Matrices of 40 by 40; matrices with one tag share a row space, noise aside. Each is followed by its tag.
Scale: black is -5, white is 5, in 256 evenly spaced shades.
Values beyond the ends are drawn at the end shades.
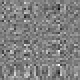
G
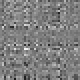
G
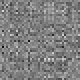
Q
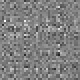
G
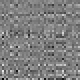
Q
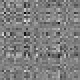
G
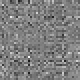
Q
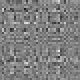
G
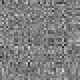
Q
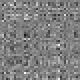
G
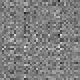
G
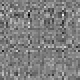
Q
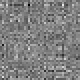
Q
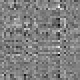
G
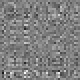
G
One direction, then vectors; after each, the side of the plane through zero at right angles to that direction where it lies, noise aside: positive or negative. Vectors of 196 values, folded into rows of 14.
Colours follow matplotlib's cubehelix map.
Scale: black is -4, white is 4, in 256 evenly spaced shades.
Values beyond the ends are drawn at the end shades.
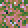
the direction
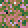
positive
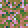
positive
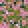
negative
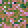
negative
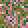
positive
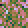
negative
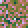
negative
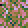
negative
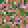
positive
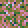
negative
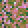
positive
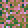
negative
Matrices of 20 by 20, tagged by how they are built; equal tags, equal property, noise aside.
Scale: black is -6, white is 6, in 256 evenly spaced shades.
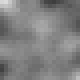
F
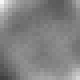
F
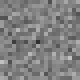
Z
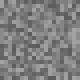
Z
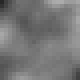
F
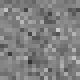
Z
